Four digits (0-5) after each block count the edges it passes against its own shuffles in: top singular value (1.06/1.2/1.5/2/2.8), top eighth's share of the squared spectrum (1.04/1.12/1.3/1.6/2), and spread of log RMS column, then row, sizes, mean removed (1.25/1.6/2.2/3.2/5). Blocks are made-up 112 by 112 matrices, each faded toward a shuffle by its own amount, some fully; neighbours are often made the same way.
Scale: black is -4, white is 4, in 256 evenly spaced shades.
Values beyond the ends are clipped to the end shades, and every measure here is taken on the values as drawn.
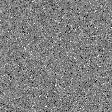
0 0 0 0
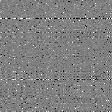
5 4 1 2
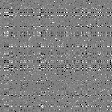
5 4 3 4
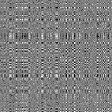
5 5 4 4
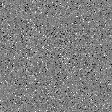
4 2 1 0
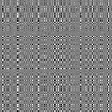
5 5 5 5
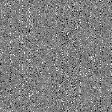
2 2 3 0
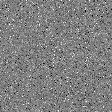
1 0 0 0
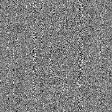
1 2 3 0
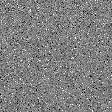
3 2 1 0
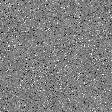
1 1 0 0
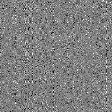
4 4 3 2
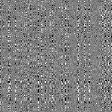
5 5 4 3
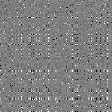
5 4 3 3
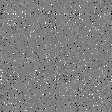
4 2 1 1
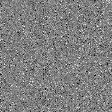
1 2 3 0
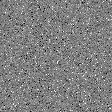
0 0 0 0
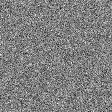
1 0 0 0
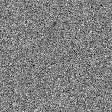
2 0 0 0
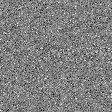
0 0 0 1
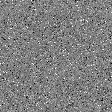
0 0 0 0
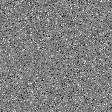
0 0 0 0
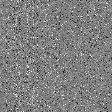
1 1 2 0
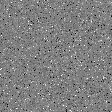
0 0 0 0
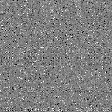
4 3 1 2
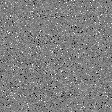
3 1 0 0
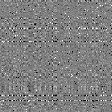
5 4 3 3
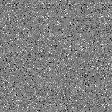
3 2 0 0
